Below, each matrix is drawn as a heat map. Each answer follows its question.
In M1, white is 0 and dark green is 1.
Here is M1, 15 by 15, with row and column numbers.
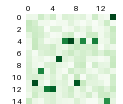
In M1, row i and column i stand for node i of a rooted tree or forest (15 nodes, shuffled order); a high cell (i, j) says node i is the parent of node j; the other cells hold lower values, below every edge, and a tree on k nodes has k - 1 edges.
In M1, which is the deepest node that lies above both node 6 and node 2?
4
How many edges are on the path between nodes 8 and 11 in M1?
1
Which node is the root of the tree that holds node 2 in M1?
12
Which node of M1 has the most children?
4
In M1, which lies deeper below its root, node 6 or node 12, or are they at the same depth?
node 6
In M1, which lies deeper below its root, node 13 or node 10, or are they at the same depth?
node 13
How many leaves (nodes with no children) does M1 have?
8
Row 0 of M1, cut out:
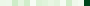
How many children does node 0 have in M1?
1
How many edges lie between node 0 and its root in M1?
0
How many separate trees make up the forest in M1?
3
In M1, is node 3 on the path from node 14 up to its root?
no
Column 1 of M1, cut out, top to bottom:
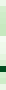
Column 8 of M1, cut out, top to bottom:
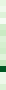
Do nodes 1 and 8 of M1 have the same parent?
yes
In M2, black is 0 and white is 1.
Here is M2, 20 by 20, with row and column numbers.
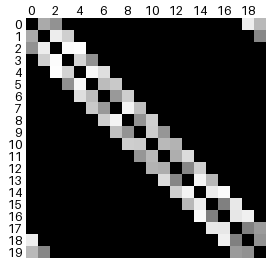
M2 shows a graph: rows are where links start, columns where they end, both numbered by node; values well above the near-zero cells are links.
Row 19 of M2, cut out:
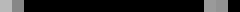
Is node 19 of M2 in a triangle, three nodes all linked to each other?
yes
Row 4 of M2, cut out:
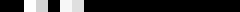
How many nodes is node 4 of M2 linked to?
4
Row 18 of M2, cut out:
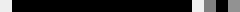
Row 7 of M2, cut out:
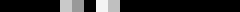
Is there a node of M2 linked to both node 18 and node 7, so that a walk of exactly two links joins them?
no
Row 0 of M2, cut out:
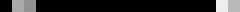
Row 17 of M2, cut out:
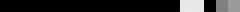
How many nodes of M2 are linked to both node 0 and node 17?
2
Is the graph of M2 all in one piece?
yes
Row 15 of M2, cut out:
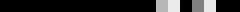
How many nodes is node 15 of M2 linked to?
4
